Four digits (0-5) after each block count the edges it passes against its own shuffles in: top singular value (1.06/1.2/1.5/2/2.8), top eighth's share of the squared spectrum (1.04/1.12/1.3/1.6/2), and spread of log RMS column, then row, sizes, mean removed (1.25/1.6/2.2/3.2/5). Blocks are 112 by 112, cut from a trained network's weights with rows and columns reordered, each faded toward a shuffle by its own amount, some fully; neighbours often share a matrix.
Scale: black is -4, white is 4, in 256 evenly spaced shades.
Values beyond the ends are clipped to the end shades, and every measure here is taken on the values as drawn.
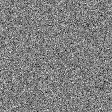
2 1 0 0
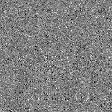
3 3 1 2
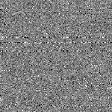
4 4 2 2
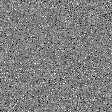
2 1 0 0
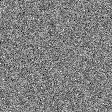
0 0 0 0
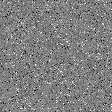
0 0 0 0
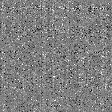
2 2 0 2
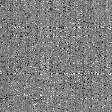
3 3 0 3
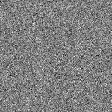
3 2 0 0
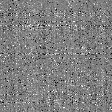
3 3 0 3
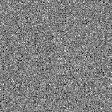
3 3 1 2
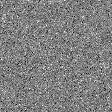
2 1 0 0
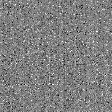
2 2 0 2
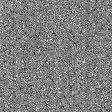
1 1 0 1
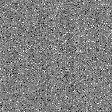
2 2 0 1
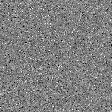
2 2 0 0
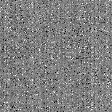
3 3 0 2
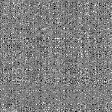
3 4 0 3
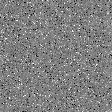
0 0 0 0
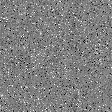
0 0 0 0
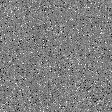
1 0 0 0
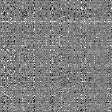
3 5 4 2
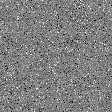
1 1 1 0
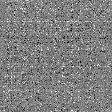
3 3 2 1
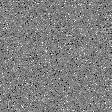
0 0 0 0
